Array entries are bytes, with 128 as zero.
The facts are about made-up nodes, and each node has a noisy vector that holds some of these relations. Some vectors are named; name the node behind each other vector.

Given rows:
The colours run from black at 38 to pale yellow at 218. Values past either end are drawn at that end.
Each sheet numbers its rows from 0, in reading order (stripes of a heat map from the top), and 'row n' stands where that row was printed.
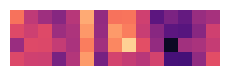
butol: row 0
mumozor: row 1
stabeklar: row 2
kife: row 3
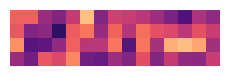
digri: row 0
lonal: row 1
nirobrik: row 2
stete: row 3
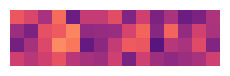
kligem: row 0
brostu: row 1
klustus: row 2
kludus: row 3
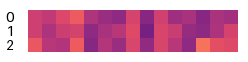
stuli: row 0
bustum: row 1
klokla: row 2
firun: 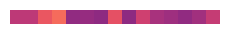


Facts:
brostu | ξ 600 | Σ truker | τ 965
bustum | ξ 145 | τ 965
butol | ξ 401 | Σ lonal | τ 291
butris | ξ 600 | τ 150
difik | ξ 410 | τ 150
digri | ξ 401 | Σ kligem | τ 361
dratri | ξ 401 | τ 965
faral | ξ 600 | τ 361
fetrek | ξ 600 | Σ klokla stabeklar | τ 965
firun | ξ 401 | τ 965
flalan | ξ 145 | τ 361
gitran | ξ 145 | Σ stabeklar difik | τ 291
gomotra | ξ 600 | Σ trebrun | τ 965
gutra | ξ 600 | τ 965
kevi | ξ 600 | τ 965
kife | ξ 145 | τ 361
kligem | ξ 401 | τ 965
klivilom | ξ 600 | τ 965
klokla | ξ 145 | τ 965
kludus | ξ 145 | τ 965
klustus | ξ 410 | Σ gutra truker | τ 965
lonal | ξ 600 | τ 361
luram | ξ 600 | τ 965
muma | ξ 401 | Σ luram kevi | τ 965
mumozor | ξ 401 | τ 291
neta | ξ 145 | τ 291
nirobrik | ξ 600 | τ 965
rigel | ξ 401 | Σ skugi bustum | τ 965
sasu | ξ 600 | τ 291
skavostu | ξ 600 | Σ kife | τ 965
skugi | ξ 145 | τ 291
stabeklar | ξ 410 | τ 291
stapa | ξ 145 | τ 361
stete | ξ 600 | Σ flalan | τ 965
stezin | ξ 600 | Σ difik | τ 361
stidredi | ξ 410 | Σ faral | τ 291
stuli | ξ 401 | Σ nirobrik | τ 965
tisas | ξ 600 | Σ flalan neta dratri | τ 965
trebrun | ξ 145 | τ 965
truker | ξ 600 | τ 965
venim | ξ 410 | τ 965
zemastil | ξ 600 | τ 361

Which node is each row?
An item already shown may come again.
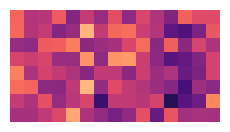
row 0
klokla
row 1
skugi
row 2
brostu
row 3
mumozor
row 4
trebrun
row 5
digri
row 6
flalan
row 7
tisas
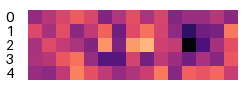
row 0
venim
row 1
neta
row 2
difik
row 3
dratri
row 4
truker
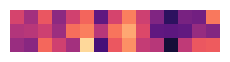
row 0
neta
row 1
stidredi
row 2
gitran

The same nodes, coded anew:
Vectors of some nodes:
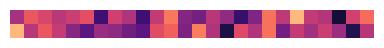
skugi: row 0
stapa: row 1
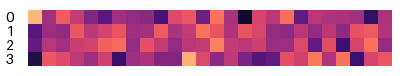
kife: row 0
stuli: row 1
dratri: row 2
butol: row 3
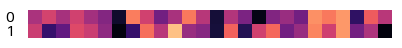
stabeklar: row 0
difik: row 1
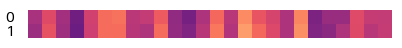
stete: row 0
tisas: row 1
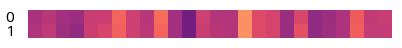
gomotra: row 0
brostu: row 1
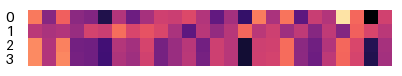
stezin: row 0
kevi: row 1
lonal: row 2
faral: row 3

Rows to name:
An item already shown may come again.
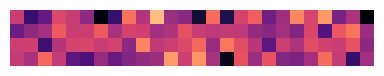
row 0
difik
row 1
kligem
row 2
klustus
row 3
digri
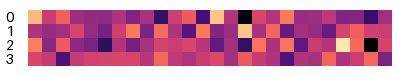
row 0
flalan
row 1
fetrek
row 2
stezin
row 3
venim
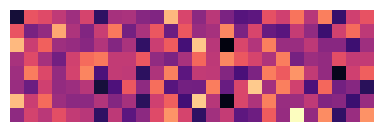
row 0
butol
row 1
klokla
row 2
flalan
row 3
stete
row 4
neta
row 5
butris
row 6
flalan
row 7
gitran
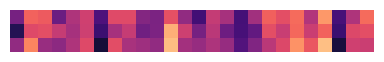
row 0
sasu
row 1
mumozor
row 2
stidredi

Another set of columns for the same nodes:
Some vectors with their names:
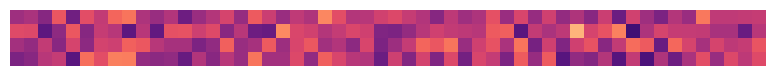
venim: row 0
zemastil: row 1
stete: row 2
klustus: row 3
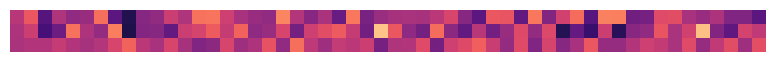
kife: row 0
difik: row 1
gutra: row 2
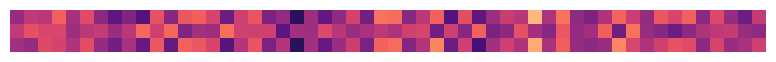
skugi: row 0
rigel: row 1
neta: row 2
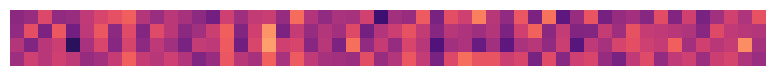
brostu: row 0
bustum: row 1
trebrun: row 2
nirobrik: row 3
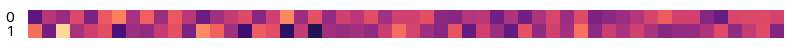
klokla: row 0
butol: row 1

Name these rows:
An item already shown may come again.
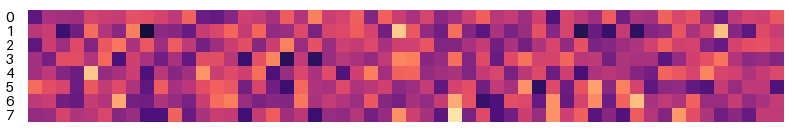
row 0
fetrek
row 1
difik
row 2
klokla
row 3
stidredi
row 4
butris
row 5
digri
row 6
flalan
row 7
gitran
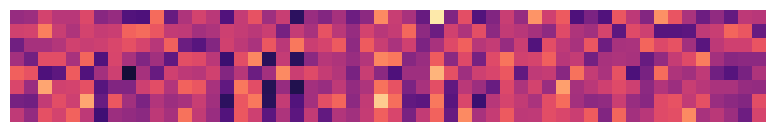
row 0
gitran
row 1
kligem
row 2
fetrek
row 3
stidredi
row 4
stezin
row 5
mumozor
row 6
stabeklar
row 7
sasu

